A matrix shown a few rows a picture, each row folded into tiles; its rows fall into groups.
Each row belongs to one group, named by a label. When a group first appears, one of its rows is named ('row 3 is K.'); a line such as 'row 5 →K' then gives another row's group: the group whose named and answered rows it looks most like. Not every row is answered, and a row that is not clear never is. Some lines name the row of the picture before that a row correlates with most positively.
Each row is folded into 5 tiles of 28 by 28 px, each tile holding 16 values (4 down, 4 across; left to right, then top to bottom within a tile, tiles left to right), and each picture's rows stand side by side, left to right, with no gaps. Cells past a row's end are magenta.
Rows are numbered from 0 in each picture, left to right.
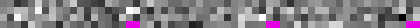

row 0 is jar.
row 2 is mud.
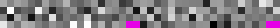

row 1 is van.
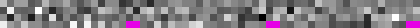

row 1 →mud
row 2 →van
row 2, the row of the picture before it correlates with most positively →1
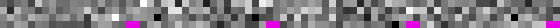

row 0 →van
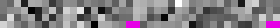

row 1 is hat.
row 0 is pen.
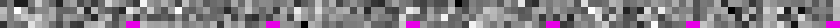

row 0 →jar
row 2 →jar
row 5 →pen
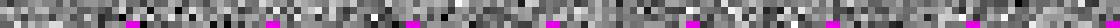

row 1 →van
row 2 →jar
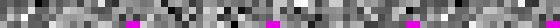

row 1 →pen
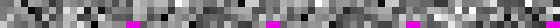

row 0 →pen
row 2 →hat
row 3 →jar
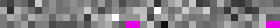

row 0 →van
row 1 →jar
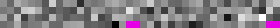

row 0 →jar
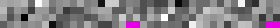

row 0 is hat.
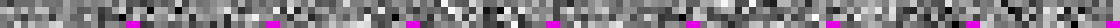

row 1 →van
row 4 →mud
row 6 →jar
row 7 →pen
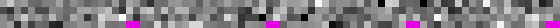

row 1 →mud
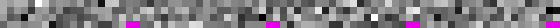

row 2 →jar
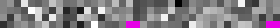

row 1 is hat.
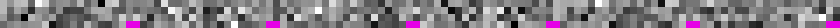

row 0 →hat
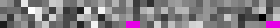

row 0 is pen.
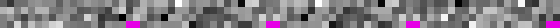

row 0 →mud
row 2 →hat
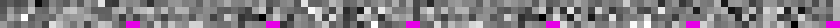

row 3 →mud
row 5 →pen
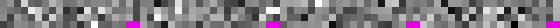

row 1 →jar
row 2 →hat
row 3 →pen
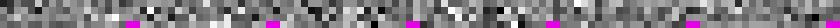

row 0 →van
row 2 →pen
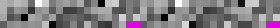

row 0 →hat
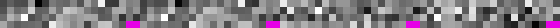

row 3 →jar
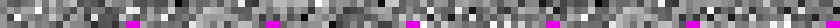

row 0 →jar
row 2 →hat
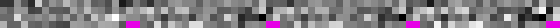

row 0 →van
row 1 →mud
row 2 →mud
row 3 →mud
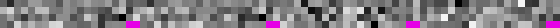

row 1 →mud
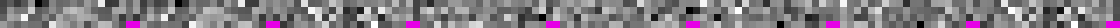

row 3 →mud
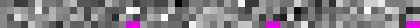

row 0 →jar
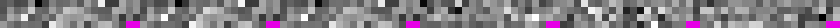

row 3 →van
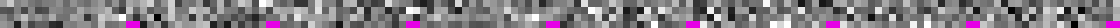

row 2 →jar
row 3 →van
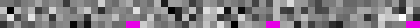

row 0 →van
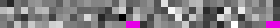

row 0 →mud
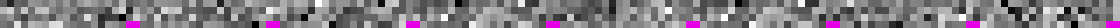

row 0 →mud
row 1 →jar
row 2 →hat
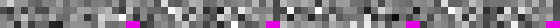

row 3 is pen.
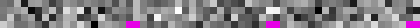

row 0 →pen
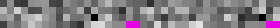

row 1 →mud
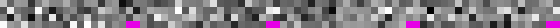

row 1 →jar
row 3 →van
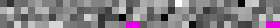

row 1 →hat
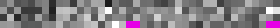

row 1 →jar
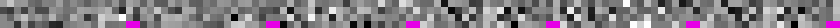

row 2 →van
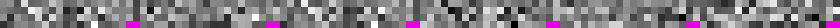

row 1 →van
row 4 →mud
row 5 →jar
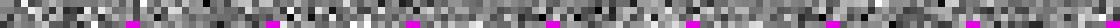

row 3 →mud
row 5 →mud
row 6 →hat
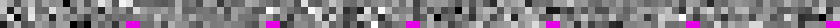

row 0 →van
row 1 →jar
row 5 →mud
